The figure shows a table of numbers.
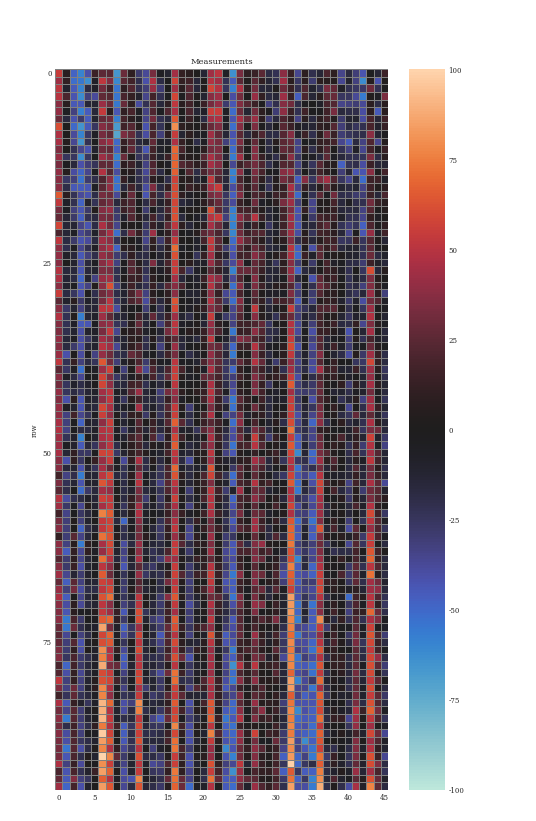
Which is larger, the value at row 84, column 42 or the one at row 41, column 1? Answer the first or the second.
the first
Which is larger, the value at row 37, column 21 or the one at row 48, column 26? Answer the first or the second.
the first
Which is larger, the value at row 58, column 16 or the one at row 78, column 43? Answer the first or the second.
the second
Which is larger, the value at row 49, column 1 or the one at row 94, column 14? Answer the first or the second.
the first
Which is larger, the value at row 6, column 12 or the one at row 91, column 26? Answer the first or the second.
the second
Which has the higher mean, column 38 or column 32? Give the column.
32
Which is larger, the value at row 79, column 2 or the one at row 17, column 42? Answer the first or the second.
the first
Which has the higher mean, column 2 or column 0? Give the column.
0
